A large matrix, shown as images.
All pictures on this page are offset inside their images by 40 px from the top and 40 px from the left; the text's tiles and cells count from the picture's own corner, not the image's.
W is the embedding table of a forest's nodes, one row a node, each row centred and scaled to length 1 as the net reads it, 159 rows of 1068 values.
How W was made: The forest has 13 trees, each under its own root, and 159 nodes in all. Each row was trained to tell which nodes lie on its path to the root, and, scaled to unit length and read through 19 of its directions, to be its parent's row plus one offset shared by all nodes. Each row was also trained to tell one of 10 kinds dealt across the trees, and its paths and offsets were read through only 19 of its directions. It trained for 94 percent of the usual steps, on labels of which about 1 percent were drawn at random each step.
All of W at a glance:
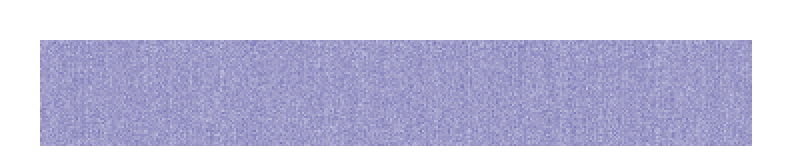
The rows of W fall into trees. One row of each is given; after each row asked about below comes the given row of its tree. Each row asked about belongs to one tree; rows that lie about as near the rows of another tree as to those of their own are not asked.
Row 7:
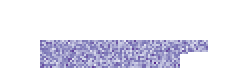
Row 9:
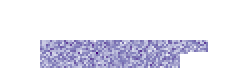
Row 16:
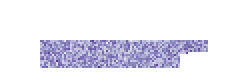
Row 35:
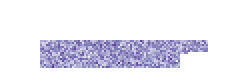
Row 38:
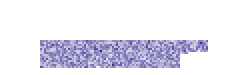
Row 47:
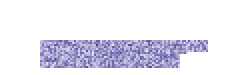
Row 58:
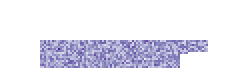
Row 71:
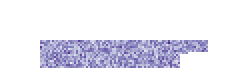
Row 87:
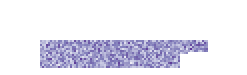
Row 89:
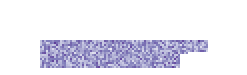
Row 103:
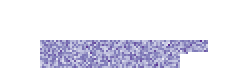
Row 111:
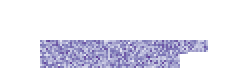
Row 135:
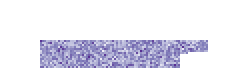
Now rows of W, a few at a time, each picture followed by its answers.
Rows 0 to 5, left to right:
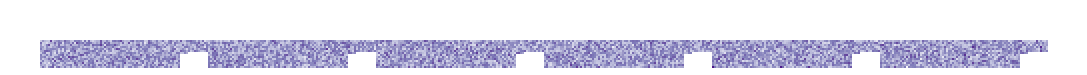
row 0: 9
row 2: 35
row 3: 71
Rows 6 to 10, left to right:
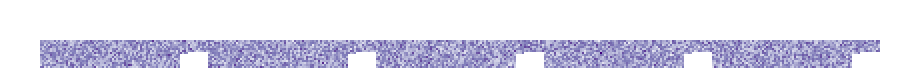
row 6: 111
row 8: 16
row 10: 103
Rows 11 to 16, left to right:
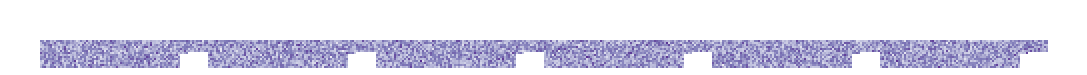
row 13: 38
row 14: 135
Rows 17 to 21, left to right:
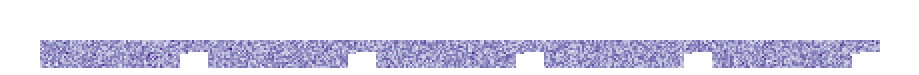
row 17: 103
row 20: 16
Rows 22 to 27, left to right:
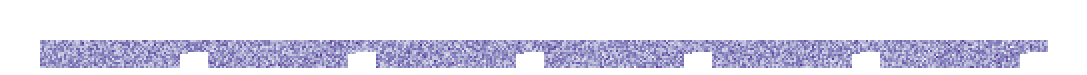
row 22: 16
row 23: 71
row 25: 38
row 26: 111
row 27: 58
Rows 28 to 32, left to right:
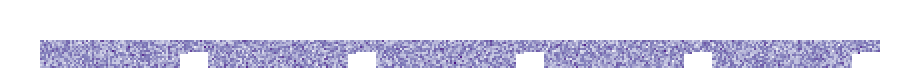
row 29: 35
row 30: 135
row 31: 38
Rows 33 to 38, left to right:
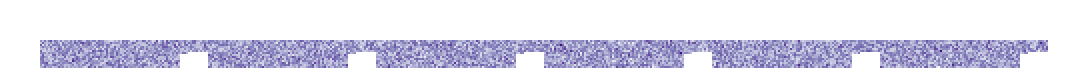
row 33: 87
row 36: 135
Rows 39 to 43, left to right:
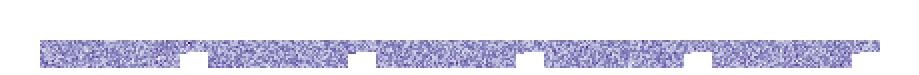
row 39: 87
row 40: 58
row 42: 9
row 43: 38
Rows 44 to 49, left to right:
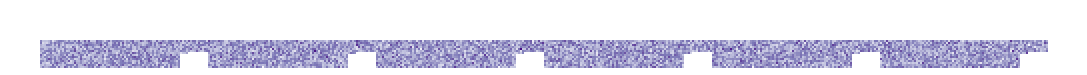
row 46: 16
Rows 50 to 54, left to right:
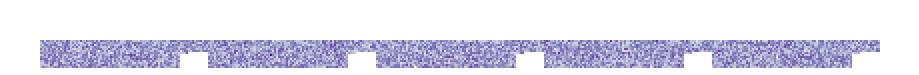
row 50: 103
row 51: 89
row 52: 47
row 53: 135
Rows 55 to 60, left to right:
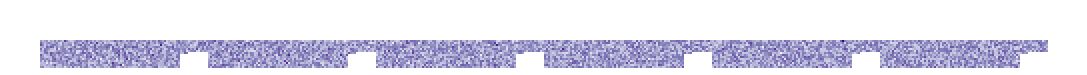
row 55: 38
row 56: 35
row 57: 35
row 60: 71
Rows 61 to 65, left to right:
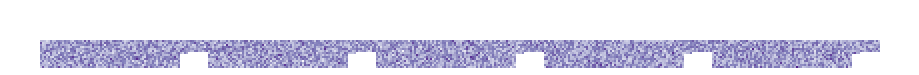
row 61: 9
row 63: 16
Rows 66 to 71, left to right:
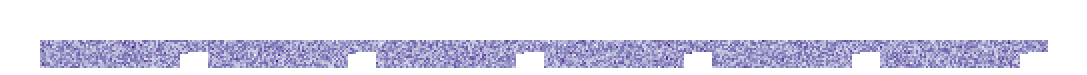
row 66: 111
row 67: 35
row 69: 38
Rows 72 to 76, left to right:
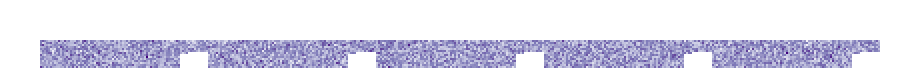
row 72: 135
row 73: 87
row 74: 103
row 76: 87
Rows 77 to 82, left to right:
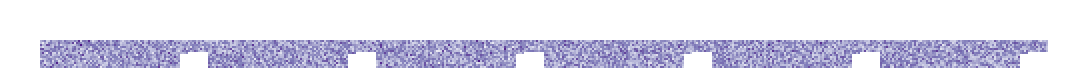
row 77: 35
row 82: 87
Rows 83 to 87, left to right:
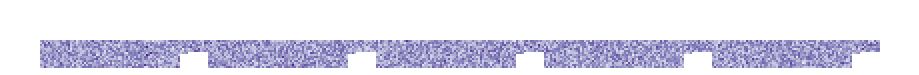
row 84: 47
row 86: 16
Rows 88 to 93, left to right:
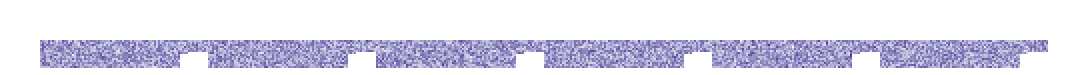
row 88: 111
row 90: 87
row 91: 58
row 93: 16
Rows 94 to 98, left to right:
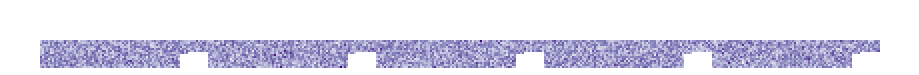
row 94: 103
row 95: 38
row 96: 38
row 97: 71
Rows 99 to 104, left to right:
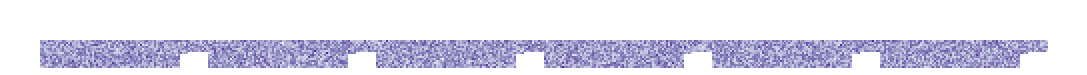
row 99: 71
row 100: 135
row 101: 87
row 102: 9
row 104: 58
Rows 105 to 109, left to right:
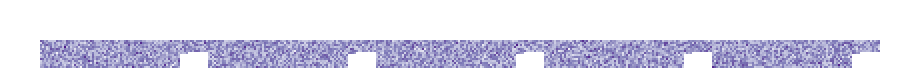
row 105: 7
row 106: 35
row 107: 35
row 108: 16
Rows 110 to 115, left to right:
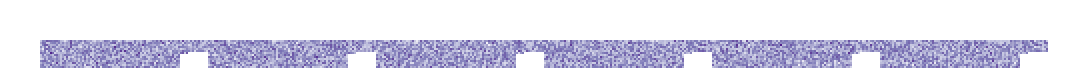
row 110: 58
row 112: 89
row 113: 7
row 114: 71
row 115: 7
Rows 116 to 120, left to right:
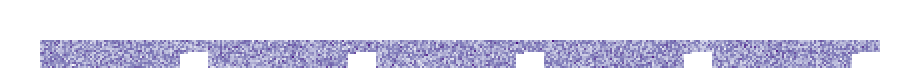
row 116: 71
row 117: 38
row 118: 38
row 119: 47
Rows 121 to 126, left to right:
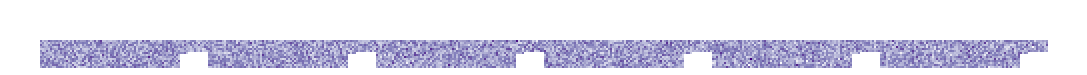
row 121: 47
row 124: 87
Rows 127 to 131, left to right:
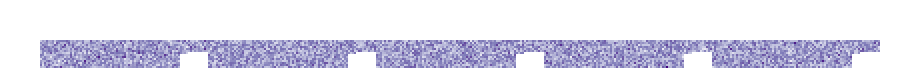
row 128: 89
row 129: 58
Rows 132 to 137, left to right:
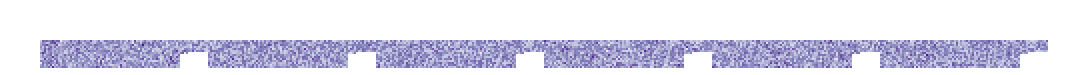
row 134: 89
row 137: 135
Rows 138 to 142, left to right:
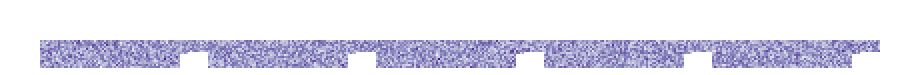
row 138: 35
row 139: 135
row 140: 135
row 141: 7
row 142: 103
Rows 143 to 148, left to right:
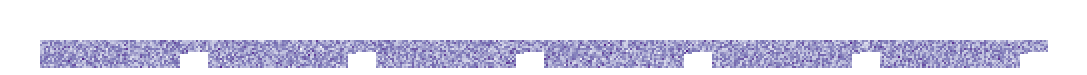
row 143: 103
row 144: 9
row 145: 135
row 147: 89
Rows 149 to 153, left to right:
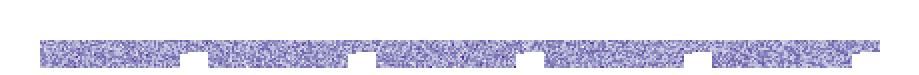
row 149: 71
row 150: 47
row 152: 87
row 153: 87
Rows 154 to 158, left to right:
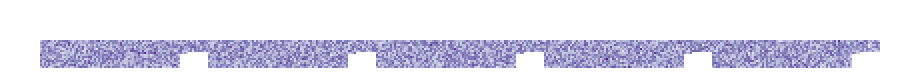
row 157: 16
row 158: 16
